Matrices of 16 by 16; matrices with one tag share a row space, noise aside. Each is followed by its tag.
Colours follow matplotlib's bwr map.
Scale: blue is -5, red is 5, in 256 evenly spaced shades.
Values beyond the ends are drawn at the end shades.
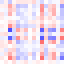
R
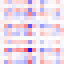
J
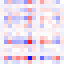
J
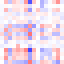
J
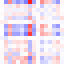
J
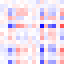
R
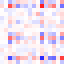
R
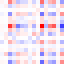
R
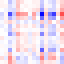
R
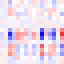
R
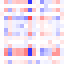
J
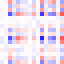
R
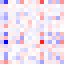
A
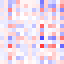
R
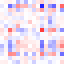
R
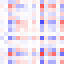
R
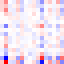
A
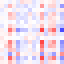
R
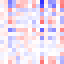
R
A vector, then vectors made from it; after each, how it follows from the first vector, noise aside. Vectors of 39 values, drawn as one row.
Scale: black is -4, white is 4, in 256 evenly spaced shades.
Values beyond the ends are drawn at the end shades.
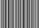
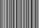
wrapped around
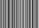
wrapped around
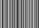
wrapped around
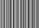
wrapped around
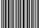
scaled up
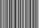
reversed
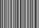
wrapped around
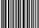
scaled up
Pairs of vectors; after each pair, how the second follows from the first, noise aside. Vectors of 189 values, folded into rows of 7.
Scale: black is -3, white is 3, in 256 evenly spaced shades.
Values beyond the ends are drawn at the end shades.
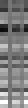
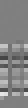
partly zeroed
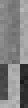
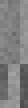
shrunk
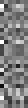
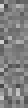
shrunk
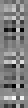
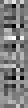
wrapped around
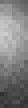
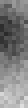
negated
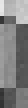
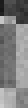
negated
